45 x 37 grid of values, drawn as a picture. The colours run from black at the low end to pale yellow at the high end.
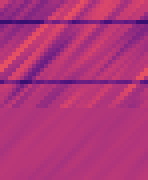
Seam: horizontal, 60% of the way down, the bottom part calmer. Average level on the scale: 50%. Histogram: skewed, a long tail of low values. Odd lines: rows 6 and 21.
